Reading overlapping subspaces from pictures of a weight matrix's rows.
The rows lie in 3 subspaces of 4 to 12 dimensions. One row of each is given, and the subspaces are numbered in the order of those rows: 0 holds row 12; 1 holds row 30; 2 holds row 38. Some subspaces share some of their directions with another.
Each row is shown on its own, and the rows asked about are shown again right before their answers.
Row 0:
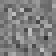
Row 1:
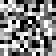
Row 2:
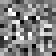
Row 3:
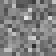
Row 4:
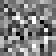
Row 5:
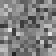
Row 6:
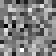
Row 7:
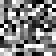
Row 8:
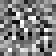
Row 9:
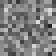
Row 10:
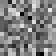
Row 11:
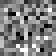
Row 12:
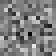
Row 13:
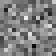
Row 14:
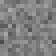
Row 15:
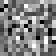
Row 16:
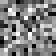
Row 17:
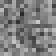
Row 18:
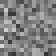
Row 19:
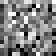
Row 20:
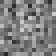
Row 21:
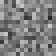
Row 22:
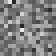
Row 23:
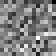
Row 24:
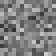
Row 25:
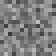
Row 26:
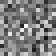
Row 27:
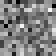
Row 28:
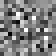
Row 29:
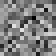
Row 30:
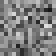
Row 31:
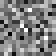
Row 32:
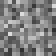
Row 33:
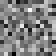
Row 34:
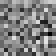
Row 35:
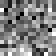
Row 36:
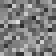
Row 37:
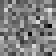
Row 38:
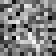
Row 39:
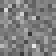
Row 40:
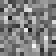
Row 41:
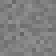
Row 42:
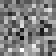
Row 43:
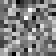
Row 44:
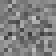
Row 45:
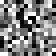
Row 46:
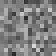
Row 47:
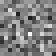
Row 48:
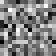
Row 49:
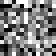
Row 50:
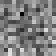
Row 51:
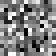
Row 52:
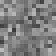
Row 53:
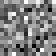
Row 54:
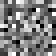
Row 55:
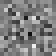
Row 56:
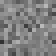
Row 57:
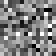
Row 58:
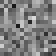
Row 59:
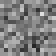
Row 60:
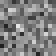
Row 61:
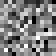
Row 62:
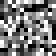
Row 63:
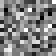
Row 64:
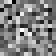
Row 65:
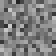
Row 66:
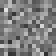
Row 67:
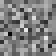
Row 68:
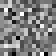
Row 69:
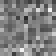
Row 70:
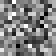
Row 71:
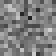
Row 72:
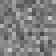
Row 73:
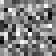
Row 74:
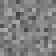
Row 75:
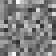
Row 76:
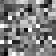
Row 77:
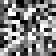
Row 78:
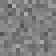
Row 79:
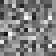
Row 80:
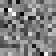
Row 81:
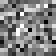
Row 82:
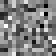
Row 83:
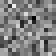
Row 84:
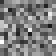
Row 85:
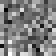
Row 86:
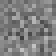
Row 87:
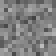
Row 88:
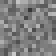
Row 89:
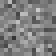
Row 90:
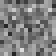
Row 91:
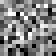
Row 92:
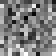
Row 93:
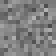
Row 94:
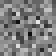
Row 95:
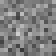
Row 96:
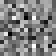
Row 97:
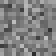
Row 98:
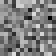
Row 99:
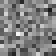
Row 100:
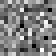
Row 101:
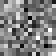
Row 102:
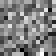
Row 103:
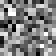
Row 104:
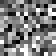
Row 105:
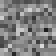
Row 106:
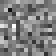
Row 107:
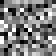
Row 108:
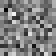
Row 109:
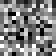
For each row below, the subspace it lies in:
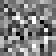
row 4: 2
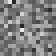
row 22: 2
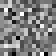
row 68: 2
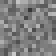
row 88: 0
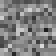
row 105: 2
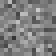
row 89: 1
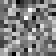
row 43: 0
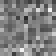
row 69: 1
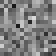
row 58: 1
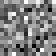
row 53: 2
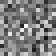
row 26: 2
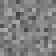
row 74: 0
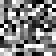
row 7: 1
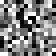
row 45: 1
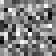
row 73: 0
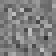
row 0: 1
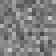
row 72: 0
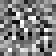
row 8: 0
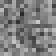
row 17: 1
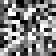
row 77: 0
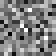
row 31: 0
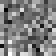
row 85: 2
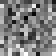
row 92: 2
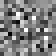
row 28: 0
